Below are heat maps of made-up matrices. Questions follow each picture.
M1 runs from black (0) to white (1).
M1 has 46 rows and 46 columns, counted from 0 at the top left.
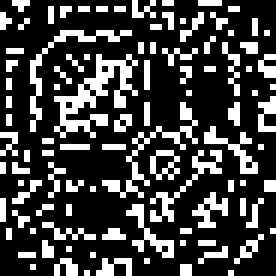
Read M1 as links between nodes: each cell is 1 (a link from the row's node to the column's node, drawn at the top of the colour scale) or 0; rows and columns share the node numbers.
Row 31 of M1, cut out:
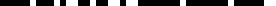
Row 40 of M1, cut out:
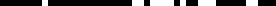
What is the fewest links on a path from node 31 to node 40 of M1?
2
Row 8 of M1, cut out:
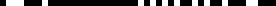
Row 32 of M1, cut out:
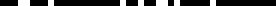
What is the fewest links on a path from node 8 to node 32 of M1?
1
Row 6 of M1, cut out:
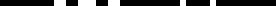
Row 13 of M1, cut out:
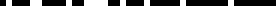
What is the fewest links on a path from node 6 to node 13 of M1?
1
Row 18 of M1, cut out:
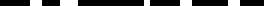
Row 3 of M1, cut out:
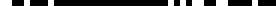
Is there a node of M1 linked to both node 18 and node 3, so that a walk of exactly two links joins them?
yes
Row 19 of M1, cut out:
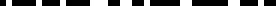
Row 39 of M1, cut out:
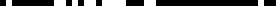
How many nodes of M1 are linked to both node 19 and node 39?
7
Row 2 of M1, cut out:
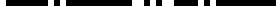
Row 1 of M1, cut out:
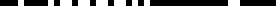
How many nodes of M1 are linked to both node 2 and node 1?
3
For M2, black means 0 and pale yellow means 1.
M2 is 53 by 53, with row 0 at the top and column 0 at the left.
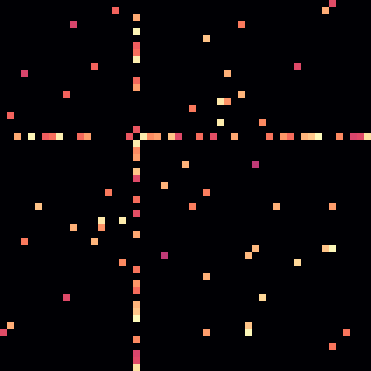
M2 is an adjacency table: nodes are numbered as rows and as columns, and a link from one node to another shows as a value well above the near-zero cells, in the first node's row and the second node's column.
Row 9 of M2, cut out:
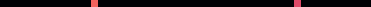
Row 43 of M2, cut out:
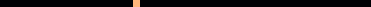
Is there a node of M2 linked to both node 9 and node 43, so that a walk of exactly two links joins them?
no
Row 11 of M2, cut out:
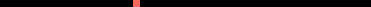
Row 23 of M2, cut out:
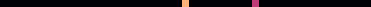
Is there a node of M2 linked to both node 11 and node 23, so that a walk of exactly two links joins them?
no
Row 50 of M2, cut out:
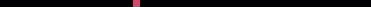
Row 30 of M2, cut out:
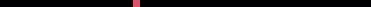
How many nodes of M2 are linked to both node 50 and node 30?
1
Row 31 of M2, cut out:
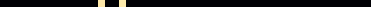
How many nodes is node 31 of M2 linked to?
2
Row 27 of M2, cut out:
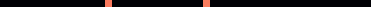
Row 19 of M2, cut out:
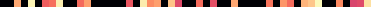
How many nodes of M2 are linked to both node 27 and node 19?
0
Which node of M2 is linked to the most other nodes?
node 19
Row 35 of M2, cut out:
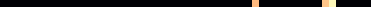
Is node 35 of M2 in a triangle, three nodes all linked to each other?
no
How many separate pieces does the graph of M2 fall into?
3
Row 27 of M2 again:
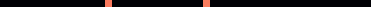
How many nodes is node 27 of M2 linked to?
2
